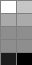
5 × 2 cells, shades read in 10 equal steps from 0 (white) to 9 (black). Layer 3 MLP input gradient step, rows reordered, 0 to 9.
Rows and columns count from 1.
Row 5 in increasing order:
8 9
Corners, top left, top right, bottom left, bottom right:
0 2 8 9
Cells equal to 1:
0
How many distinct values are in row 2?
1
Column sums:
19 22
